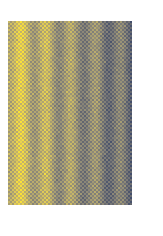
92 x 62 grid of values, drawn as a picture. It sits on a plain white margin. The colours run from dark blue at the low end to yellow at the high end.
Upright stripes repeat 5 times across the table. Overall the values sit about 60% of the way up the scale. The field climbs toward the left.
